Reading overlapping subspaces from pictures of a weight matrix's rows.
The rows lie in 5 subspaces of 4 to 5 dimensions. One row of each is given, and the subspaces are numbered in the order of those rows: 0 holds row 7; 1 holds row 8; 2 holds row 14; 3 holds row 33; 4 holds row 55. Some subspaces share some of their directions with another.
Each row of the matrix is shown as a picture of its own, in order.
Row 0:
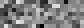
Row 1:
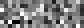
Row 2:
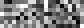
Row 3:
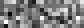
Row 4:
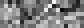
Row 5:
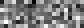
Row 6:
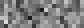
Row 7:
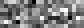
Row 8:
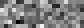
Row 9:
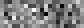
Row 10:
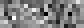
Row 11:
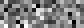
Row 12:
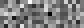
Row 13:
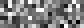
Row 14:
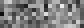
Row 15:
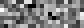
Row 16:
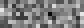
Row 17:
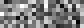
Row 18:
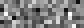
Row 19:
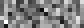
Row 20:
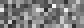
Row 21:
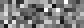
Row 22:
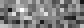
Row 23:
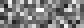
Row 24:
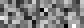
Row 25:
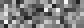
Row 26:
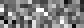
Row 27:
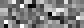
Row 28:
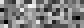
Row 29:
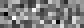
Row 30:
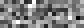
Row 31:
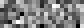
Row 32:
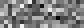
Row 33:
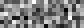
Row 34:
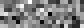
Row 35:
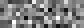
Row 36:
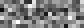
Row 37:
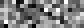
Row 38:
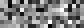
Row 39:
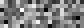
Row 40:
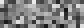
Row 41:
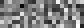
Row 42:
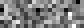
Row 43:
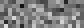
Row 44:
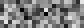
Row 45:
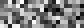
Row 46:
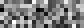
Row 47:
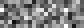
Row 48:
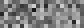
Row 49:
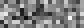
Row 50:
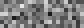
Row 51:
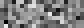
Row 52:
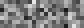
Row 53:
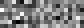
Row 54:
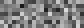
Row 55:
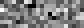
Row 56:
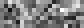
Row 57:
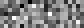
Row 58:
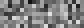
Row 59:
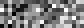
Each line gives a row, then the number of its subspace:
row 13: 3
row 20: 4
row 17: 2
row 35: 4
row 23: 3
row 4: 0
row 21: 4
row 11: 2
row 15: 4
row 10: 2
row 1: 1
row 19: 0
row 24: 1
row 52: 1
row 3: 0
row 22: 4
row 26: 0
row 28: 3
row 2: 2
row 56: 0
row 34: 2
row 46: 0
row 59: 4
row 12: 3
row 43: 0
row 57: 3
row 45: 1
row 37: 4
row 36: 4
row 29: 2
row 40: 1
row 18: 2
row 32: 4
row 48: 2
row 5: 1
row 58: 3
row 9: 2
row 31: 1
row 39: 3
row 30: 4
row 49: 4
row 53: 1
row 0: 1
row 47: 4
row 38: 3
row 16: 4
